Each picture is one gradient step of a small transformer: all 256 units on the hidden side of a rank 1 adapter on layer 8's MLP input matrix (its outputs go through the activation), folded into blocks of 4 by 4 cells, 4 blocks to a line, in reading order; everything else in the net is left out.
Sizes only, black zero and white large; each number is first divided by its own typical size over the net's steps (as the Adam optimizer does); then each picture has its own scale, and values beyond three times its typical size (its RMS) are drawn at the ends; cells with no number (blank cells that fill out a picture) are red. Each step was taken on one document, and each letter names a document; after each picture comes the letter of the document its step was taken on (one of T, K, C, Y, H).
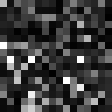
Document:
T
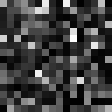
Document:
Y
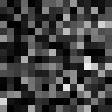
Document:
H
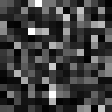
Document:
H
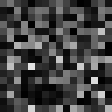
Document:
Y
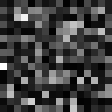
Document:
Y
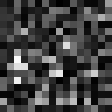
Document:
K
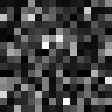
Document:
K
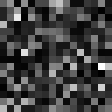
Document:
H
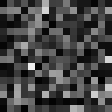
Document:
Y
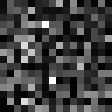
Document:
Y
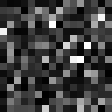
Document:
T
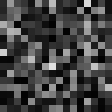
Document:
H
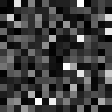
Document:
K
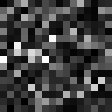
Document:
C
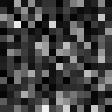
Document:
K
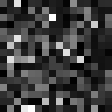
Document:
T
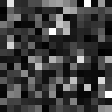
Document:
H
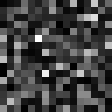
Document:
K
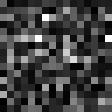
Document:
T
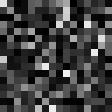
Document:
H
